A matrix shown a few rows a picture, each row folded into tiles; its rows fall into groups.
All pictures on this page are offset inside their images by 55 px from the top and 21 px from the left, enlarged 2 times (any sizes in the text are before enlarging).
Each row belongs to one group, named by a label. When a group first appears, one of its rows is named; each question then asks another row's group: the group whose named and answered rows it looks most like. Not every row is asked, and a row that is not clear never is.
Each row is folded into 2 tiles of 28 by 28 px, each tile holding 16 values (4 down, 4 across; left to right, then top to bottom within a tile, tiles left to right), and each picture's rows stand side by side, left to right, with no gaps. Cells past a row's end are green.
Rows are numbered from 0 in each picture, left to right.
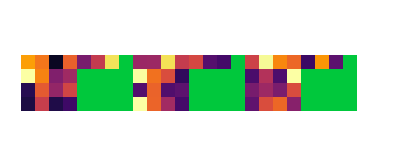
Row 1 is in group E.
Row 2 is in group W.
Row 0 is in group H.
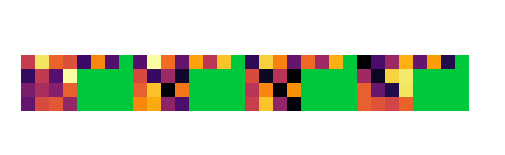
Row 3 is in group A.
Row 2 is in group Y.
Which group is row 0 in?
W
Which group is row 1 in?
Y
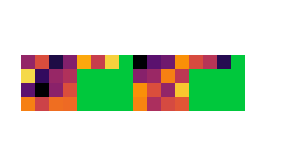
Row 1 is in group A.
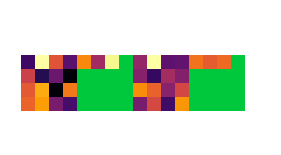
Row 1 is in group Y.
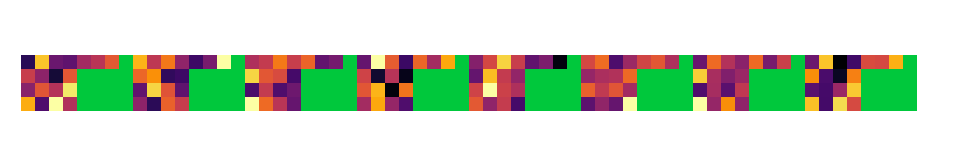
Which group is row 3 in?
Y
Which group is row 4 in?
E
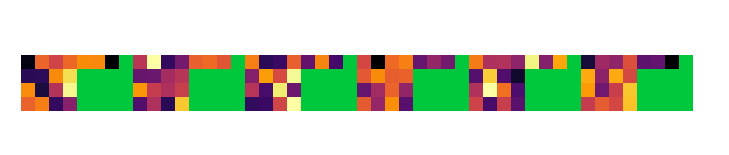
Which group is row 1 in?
Y
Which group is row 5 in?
A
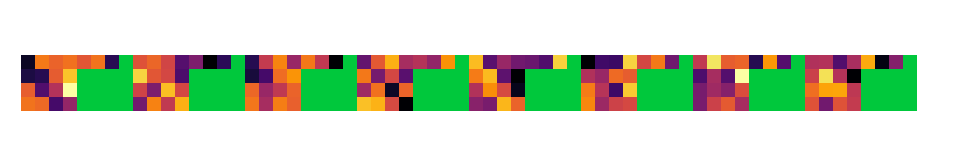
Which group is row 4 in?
H
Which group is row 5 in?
A
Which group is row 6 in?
W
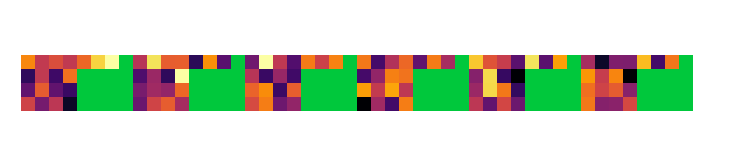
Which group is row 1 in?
W
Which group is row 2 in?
Y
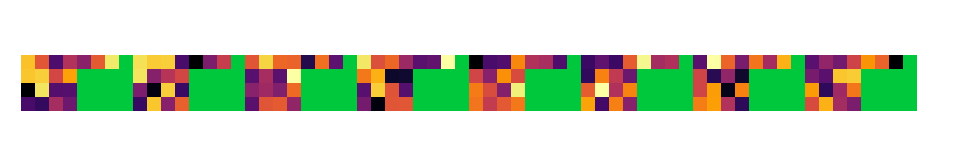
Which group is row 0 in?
H
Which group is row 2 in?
W
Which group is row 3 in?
H
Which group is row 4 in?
A
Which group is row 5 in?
A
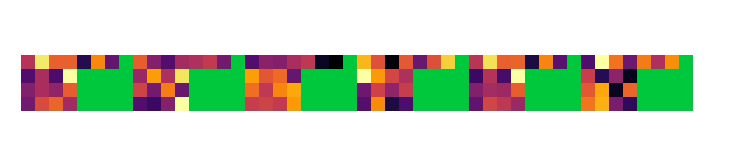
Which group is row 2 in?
A
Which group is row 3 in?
H
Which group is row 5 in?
Y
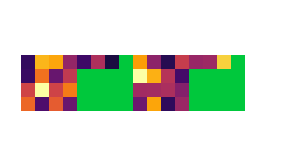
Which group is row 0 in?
E
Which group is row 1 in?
H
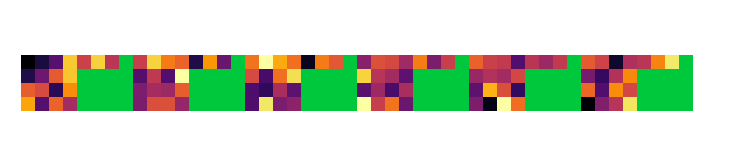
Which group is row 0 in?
A
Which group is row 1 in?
W
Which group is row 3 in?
E
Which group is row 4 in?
H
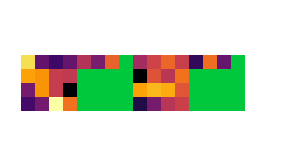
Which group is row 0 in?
H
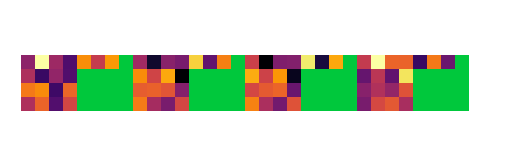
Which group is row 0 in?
Y
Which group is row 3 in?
W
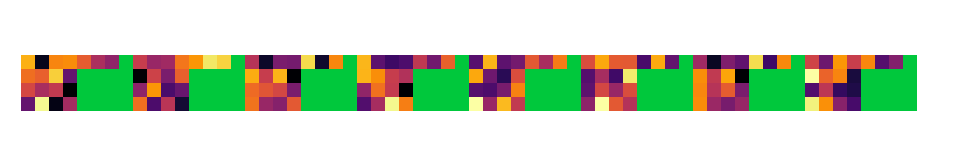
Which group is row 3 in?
H
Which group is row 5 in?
W
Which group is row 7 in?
E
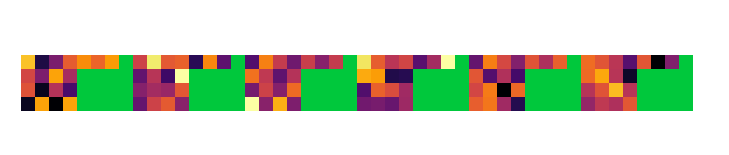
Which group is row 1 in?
W
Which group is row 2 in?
E
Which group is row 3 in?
H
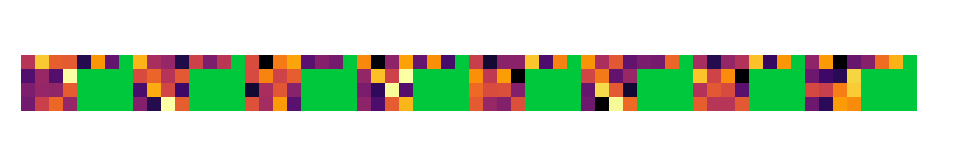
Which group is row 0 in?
W
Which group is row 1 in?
H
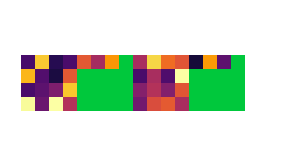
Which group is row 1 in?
W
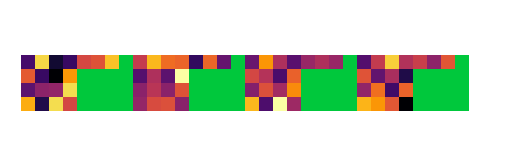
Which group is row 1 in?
W
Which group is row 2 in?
E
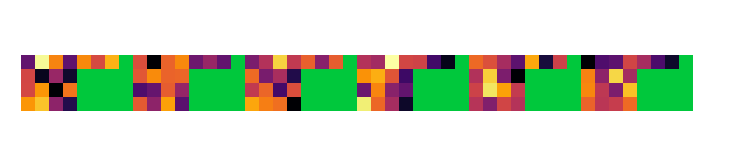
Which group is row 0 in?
Y
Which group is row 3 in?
E
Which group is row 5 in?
A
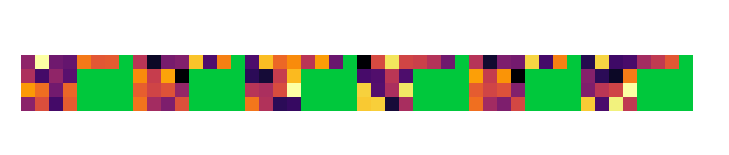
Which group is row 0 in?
Y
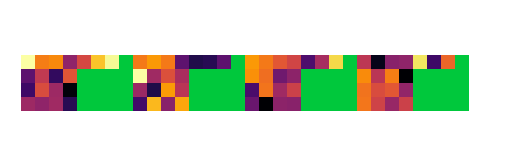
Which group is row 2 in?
H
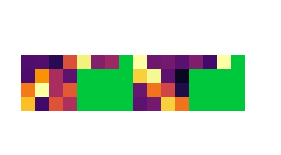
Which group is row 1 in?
H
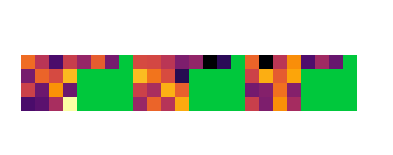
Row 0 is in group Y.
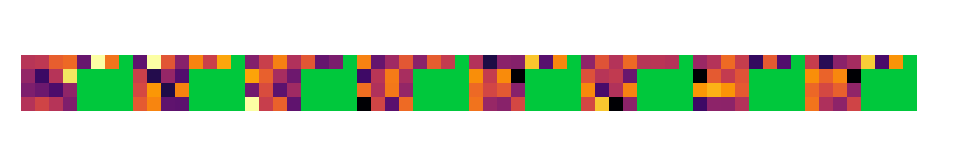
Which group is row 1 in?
Y
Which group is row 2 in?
E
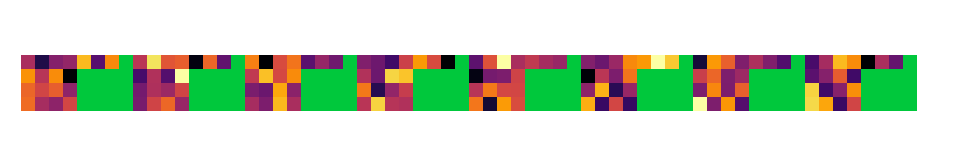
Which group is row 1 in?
W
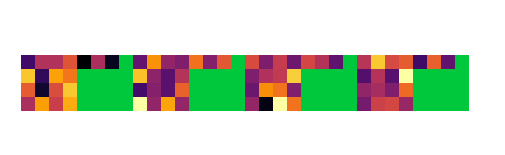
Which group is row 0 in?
A
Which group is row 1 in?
E
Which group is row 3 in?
W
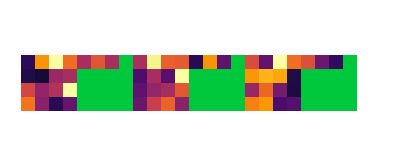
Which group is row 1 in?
W
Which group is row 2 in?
E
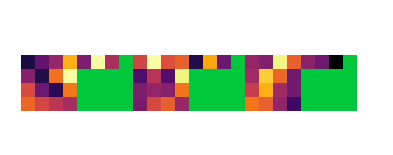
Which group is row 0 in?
A
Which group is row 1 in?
W
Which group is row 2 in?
E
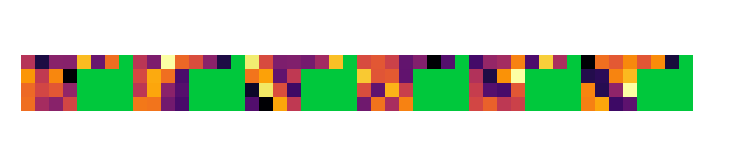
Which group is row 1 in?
E
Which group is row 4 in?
A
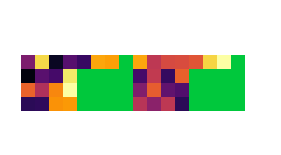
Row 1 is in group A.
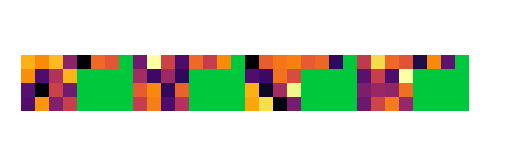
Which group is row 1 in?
Y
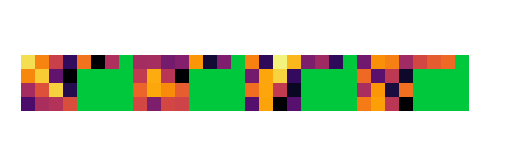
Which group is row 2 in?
E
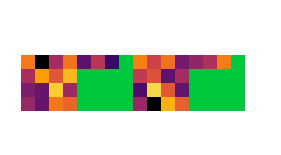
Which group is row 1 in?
H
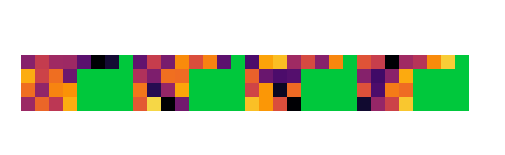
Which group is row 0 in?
A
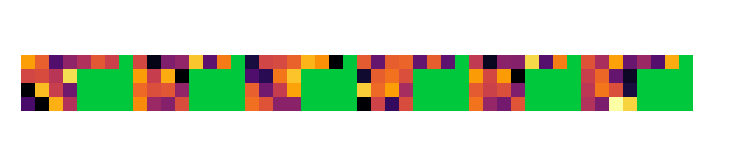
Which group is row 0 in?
H
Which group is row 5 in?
H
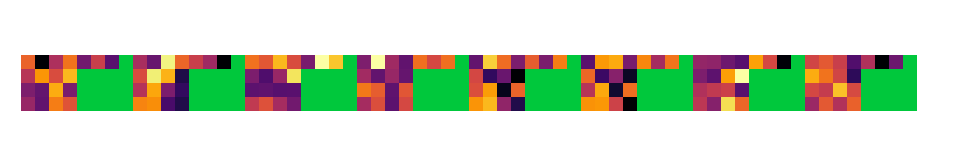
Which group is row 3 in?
Y
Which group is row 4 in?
Y
